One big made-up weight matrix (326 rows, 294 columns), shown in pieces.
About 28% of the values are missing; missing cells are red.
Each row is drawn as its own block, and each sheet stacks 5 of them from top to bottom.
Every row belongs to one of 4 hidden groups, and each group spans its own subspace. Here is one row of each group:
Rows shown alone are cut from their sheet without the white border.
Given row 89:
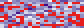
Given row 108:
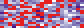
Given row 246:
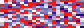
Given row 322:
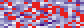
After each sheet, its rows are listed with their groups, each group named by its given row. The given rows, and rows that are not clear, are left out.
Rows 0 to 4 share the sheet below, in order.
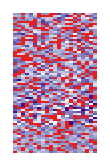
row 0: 89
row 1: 246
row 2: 246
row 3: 322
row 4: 246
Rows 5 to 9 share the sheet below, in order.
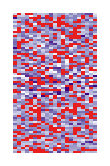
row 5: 89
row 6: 246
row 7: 246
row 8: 89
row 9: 108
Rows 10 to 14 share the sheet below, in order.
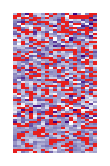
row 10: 322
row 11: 108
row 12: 322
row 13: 322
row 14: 322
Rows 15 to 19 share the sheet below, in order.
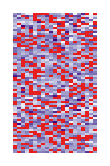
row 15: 322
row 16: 89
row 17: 246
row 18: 322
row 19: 108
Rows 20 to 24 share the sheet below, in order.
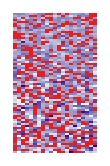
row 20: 322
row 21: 89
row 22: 89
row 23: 108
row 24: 322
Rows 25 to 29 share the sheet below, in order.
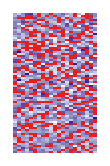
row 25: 322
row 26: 246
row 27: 246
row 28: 322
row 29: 89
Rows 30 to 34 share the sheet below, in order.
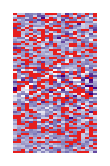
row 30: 246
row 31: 246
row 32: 108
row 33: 246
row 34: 246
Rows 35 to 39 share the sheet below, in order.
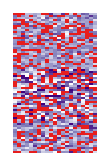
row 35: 246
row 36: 89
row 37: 246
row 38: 89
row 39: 322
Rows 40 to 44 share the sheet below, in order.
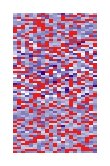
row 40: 89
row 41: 322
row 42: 246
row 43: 246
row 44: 89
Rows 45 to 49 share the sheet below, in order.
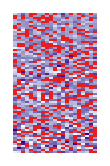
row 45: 89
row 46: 246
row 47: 108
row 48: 246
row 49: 89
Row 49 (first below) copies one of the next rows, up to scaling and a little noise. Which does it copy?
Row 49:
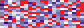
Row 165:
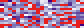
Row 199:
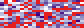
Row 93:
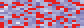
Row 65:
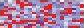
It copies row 65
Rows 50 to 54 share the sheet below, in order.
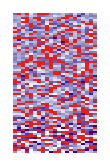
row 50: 322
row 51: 89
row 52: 322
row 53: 89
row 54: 108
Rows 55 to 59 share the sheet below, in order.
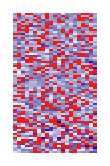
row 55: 89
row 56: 89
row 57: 108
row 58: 246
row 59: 89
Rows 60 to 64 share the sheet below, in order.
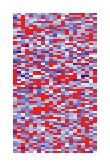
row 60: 89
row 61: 246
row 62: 108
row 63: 89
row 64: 246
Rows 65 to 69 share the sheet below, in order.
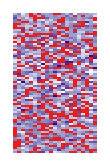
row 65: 89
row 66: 246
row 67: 322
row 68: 322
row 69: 246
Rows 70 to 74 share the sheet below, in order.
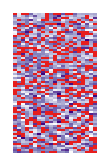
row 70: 108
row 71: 108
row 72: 246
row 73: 246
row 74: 322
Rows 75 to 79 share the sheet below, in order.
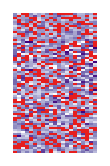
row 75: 108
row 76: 322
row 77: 322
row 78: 108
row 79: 246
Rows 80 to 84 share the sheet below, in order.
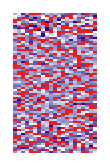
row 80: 89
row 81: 89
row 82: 89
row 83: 108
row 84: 89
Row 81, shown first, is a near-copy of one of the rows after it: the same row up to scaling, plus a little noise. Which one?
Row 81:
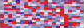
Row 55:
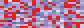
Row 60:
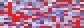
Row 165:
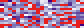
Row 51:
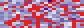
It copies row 55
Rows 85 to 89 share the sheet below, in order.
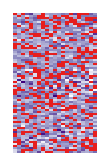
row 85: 322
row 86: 108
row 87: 322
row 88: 322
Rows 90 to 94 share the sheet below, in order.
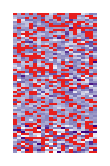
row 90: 246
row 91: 322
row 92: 246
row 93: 89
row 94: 108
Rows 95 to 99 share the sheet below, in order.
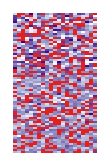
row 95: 89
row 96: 89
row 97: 246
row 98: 108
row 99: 246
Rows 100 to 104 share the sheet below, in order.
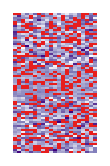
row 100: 108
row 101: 246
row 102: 322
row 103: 246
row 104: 322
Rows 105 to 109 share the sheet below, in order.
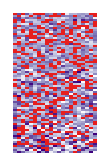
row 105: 108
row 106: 322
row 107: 322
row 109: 246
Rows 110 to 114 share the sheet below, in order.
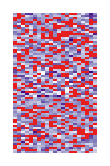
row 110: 322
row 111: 246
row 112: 246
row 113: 89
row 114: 108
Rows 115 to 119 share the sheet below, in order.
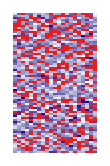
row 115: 89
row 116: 108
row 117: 89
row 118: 89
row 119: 246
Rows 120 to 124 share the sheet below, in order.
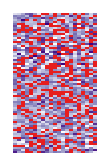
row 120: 322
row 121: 322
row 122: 322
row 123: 246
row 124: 89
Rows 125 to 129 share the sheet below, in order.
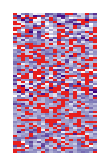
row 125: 108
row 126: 246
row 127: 89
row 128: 246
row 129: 89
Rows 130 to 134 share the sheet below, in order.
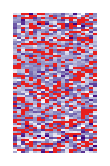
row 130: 322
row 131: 322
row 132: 246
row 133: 246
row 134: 322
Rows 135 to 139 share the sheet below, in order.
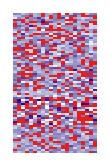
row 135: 89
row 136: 322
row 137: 322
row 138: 108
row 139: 246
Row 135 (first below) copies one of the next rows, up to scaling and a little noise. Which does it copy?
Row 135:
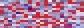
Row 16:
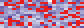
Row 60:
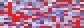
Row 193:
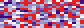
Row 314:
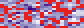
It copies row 314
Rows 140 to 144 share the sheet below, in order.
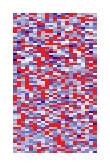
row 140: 108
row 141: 108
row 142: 108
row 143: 246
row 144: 246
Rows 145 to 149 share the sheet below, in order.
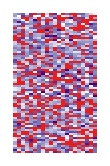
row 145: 108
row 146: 108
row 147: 246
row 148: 322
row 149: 322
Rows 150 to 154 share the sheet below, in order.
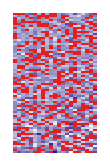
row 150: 322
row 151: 322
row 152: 322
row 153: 322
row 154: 322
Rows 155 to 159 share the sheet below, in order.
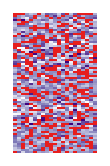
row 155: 246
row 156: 246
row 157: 89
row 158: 89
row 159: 89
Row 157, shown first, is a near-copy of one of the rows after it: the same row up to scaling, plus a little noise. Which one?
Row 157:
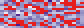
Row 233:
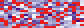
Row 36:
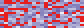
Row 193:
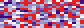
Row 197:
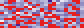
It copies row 197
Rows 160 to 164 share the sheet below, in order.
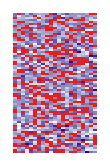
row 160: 108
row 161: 246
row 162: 322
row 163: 322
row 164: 108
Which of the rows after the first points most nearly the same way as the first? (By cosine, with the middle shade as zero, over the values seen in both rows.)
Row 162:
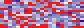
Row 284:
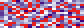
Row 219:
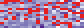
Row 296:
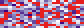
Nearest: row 284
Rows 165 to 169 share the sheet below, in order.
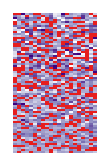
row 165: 89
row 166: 322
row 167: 89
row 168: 246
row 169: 322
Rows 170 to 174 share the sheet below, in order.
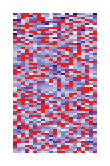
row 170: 89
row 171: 322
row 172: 108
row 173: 246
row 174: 108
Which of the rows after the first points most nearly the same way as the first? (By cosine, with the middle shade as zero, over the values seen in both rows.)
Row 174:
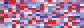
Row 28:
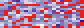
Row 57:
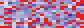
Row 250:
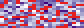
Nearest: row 28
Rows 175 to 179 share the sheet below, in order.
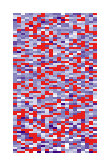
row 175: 89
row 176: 246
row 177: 322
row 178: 89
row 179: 246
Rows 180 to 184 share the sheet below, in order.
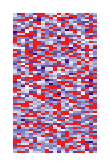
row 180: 108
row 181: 246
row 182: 108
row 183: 246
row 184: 108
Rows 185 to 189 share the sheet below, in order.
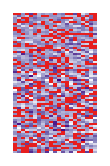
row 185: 322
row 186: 322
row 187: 108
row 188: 322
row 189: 108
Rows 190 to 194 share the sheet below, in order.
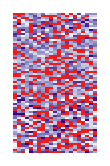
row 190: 246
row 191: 246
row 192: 322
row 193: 89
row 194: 108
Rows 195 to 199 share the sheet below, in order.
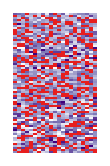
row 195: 246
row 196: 246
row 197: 89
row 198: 89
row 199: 89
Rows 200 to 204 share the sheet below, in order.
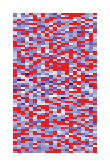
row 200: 108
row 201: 322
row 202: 246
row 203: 89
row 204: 322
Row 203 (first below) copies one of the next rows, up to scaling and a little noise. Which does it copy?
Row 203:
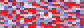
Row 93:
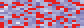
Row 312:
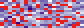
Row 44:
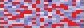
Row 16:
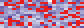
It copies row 44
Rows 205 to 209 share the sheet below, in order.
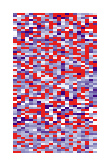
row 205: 108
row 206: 89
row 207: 89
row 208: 89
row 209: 89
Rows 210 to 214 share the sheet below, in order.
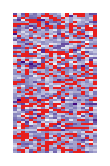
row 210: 89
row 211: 89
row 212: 108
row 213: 108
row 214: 108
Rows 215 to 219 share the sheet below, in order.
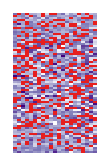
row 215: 246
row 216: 89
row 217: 246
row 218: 322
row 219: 322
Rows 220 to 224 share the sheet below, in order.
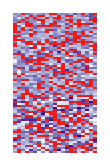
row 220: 322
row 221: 108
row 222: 108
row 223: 89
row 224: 246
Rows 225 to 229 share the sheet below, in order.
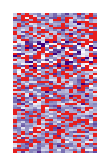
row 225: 246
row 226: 246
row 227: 108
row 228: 108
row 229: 108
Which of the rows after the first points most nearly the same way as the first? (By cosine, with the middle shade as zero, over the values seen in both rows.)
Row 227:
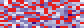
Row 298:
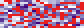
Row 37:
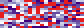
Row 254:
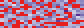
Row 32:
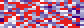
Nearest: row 298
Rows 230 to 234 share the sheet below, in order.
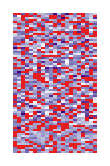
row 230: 108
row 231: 246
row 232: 108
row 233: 89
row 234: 108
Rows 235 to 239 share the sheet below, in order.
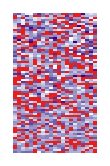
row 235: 322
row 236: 322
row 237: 108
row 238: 108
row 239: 89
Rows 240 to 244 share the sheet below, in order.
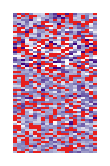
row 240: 108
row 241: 246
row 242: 89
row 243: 322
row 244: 89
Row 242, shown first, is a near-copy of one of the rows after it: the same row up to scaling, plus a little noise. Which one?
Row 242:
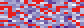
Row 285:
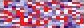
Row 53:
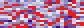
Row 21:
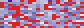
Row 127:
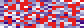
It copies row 53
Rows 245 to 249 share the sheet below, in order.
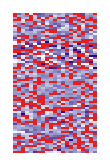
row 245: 322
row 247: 89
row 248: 89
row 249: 246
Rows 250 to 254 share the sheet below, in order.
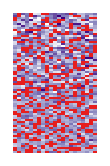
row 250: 108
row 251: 108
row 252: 89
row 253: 108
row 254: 246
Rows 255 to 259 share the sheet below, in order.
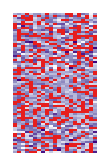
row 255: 322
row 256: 322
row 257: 246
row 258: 108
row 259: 246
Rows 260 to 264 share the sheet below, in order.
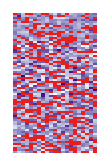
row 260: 108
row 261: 89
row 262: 322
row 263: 108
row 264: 246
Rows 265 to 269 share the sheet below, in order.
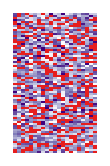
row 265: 246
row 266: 89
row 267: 89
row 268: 322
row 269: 108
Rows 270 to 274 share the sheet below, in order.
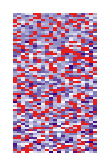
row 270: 322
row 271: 322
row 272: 322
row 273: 89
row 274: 108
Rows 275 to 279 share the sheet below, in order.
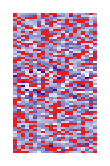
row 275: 322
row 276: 322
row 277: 89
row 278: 322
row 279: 89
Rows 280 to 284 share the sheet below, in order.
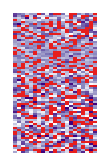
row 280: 246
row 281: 246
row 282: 246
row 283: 322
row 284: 322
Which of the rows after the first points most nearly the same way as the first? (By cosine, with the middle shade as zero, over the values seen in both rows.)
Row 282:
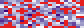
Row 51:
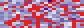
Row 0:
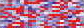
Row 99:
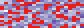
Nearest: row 0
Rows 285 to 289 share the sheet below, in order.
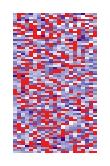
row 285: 89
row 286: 322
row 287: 246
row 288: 322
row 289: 89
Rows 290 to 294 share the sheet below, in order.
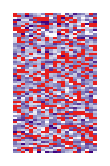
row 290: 89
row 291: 322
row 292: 246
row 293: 89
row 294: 246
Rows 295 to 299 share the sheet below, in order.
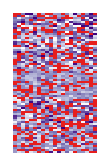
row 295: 322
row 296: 246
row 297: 322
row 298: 108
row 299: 108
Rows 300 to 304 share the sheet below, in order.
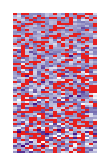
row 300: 108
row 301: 246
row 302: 89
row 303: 108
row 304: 89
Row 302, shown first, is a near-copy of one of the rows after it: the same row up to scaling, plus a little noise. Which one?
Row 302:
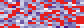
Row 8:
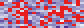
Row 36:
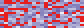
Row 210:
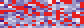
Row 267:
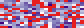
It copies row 8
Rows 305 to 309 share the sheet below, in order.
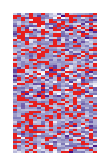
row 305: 108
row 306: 322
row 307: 246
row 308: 322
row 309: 322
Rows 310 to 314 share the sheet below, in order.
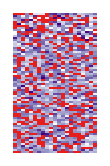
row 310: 108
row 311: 108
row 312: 89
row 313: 322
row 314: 89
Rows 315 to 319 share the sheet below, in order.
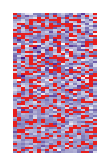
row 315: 322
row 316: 108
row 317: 246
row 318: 322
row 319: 246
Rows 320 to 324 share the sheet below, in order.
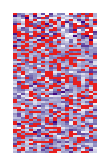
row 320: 246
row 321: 89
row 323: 322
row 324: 108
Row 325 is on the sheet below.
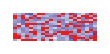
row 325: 322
